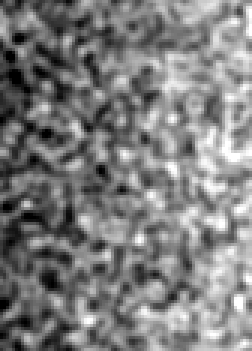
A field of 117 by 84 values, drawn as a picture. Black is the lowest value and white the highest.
Histogram: bell-shaped. Lone odd cells: none. Odd rows or columns: none. Grain: blotchy. Slope: up to the right. Stripes: none.
